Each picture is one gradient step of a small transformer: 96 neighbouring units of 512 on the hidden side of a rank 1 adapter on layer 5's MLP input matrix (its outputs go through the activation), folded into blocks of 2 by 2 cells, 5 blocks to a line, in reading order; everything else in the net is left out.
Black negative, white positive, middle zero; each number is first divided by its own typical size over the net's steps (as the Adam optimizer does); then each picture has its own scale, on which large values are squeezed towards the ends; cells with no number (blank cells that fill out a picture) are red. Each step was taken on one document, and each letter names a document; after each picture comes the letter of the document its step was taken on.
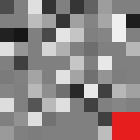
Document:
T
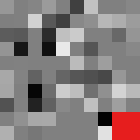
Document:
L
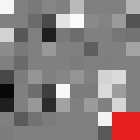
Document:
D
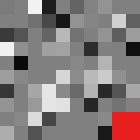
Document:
T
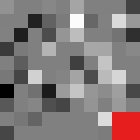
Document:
D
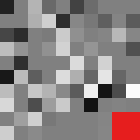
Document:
T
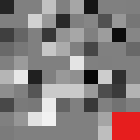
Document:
L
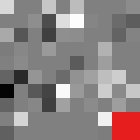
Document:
D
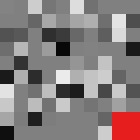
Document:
T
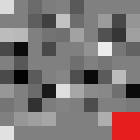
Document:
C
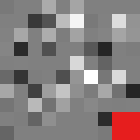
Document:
C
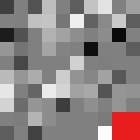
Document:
L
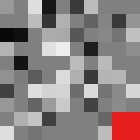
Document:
T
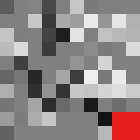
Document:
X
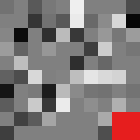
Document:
D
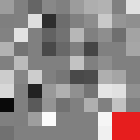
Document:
L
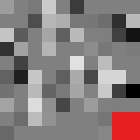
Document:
C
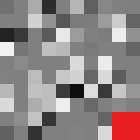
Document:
T
